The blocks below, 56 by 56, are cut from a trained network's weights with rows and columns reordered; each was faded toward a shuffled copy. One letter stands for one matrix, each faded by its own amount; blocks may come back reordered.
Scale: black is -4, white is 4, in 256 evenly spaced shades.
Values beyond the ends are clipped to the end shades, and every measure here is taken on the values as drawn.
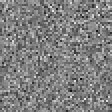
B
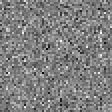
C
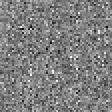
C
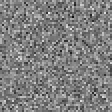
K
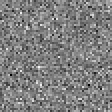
B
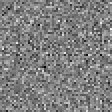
K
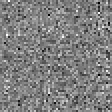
C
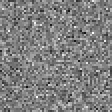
B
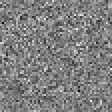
B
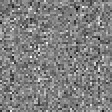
C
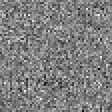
K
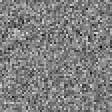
K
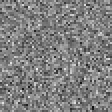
B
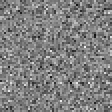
K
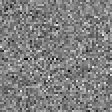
K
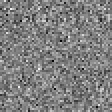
K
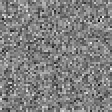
K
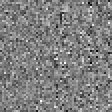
C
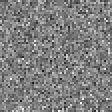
B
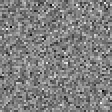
B
